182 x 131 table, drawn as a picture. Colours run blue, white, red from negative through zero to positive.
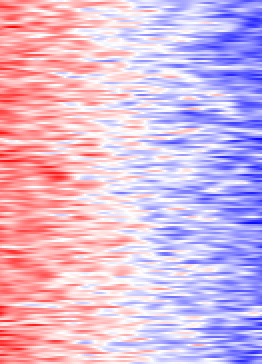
Grain: streaks across. Slope: up to the left. Average level on the scale: 50%.
